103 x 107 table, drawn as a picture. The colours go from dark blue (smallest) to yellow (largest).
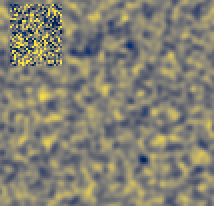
No single row or column stands out from its neighbours. No overall slope runs across the table. The top left is the roughest part. There are no regular stripes. On average the colour sits 50% of the way up the scale. The texture is blotchy. The halves do not mirror each other. An odd patch, rougher than its surroundings, sits in the top left.
